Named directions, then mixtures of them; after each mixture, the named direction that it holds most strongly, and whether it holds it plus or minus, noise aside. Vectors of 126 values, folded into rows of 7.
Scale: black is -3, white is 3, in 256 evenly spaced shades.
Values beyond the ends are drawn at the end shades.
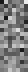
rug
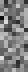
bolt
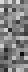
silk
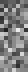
bolt, plus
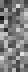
bolt, plus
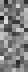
bolt, plus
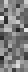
bolt, minus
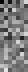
silk, minus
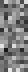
rug, plus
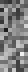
silk, minus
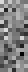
silk, plus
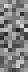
bolt, minus
